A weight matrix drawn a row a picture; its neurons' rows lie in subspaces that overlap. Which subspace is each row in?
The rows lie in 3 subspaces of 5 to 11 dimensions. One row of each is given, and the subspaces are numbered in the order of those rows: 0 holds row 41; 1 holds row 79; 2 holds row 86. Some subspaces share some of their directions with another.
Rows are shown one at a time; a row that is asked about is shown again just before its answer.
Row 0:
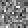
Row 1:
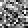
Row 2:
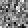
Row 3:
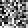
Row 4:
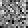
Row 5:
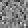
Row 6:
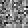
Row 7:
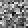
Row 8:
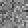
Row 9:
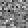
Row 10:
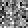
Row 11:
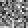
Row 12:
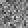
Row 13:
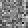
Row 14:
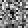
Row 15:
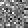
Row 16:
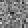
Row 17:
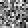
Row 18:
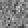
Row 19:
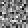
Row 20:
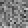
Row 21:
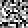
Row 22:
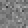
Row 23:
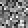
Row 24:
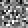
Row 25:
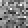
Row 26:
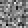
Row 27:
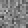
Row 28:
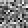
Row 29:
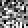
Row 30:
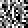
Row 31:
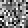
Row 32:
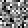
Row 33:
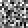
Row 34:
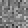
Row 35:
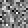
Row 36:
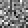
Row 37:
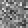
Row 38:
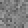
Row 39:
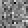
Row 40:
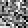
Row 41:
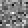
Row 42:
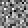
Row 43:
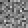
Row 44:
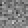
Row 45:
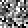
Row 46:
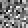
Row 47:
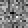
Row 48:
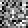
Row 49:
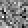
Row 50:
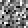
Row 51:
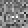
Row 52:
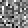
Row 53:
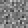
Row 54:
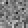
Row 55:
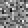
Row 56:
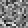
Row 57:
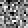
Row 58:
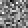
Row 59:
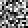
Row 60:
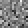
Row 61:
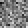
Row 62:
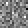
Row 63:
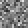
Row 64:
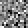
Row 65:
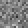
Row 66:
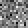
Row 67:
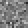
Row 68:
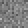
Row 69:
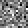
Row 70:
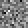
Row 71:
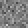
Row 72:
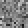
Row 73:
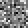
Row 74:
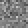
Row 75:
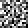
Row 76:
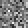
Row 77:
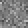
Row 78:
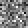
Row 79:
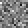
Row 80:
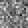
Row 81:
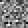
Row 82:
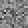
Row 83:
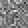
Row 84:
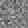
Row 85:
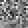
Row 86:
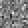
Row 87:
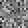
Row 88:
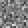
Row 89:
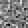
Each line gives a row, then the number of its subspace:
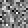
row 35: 1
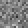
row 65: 2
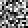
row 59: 2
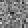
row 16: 0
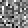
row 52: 2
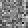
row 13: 0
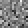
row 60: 1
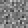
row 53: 2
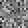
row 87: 1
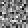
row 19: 2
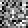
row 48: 2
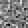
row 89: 1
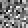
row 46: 1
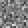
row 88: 2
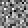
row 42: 2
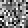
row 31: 1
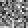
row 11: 2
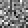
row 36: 1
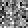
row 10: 0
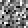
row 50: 0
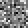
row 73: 1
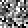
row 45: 1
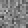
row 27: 1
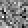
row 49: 0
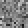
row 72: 1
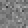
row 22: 2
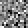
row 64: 2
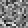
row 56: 2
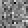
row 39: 2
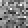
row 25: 2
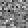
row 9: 2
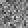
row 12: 2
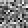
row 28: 0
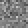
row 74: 0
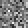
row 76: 0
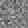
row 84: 2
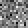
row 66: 2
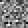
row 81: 0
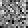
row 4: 2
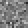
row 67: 0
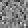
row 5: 2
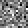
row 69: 0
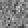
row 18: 1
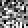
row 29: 2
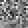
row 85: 0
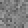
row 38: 1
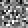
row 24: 0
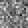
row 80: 0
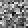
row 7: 2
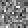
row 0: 0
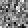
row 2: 1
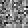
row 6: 0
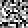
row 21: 0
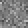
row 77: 1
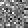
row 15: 0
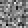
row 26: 1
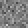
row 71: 1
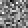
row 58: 2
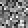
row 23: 2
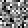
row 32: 1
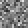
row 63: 1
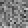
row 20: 0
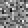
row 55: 2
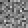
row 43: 2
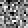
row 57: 2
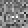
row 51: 2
